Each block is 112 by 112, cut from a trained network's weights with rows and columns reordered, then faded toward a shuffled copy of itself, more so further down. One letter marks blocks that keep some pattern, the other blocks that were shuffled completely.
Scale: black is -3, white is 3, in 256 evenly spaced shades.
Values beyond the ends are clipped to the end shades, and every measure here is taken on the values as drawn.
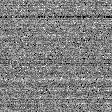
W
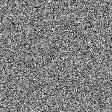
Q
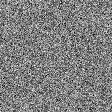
Q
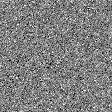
Q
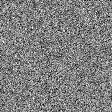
Q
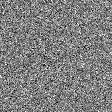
Q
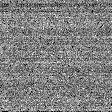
W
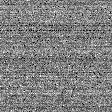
W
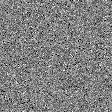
Q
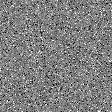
Q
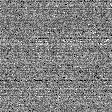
W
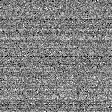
W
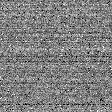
W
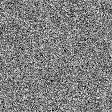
Q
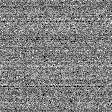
W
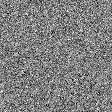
Q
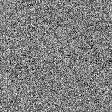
W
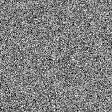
W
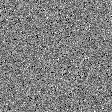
Q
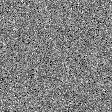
Q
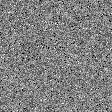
Q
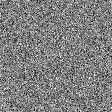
Q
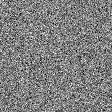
Q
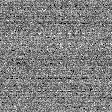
W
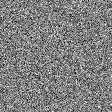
Q
